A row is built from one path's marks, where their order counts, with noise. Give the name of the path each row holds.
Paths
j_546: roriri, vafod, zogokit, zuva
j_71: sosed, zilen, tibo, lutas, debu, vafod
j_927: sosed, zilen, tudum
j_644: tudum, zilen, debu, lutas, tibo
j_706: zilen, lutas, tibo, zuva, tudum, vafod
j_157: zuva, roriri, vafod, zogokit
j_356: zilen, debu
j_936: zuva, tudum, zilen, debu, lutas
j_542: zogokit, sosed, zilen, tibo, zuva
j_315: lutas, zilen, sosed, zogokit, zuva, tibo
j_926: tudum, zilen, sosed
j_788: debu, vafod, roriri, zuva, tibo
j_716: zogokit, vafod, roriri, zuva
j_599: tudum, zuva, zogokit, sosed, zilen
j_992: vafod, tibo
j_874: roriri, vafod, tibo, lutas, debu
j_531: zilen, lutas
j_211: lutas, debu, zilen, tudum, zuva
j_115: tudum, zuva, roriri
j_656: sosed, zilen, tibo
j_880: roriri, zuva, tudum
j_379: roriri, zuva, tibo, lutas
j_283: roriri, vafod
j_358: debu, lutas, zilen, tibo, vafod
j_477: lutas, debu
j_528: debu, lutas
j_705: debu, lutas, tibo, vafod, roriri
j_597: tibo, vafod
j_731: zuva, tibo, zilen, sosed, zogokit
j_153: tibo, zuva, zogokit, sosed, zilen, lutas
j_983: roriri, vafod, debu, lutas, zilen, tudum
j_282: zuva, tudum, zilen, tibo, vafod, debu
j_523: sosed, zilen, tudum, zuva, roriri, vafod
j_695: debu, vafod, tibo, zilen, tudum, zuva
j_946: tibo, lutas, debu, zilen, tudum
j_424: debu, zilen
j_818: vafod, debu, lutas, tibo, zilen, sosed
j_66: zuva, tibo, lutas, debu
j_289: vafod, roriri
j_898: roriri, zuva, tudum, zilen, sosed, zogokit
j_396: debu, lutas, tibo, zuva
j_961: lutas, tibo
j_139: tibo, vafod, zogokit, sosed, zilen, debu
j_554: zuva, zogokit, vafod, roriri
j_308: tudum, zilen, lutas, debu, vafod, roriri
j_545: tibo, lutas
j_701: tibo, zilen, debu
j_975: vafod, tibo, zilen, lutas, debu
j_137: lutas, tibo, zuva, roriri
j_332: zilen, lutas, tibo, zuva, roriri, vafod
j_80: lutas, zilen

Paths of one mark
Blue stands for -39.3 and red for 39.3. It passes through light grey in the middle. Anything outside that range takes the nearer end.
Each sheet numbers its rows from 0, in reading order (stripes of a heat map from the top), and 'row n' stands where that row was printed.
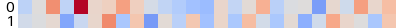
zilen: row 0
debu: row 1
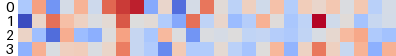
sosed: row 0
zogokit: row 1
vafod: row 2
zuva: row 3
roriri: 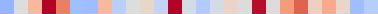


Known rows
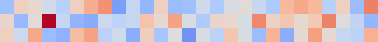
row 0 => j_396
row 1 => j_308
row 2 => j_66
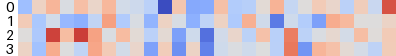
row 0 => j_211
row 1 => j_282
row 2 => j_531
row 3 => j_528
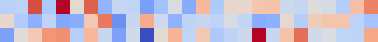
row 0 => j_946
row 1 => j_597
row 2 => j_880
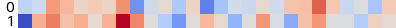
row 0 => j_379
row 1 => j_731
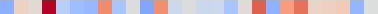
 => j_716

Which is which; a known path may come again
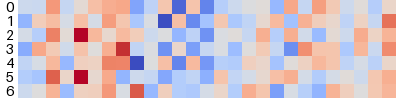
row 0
j_545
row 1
j_695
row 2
j_80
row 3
j_542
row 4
j_961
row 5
j_983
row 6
j_139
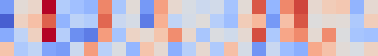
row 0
j_716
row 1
j_546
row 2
j_554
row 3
j_282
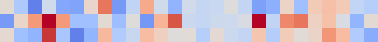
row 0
j_597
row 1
j_115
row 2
j_283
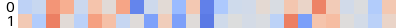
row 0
j_379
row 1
j_528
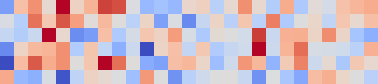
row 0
j_599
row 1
j_531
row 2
j_289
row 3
j_880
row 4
j_898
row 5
j_71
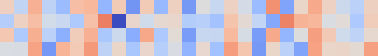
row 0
j_477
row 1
j_788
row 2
j_874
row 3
j_701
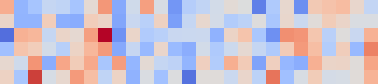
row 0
j_358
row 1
j_706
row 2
j_315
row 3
j_396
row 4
j_356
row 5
j_936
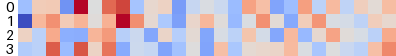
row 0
j_656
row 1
j_731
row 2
j_66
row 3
j_946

